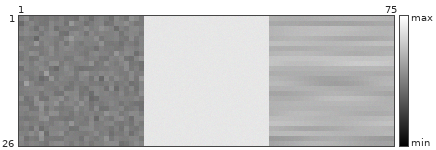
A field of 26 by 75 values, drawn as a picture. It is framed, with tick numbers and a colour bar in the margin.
It is made of 1 by 3 panels. Panel 1,1: middling, fine-grained, faint in contrast. Panel 1,2: very high, flat. Panel 1,3: high, streaked across, faint in contrast.
